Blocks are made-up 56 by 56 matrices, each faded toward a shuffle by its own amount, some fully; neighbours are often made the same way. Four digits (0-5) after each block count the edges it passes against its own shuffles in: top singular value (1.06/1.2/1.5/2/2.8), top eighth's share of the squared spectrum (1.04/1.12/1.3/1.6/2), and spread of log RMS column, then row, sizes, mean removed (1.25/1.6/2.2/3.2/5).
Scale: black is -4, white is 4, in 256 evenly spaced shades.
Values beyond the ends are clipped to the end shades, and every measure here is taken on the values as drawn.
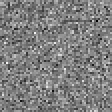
0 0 0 0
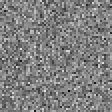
1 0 0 0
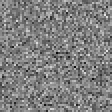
2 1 0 0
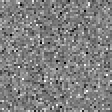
1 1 0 0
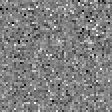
1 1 0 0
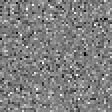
2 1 0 0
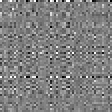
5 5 3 3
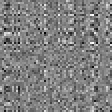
4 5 3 3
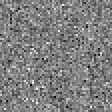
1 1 0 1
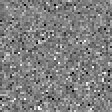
1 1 0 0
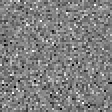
1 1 0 0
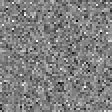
2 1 0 0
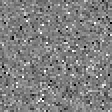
0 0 0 0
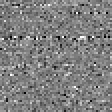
2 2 0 3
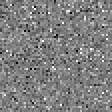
0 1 0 1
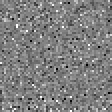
0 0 0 0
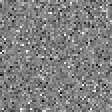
2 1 0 0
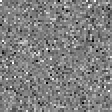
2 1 0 0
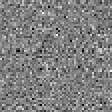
4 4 2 2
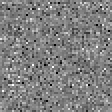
2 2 0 1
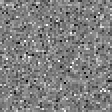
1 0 0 0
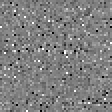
2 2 0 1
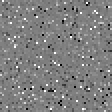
0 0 0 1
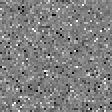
1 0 0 0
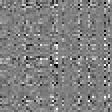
4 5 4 3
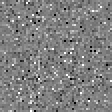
1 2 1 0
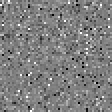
2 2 1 0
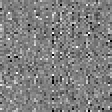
4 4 3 1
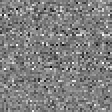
1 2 0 3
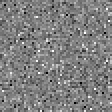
0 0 0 0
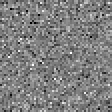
0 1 0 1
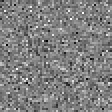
3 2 0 1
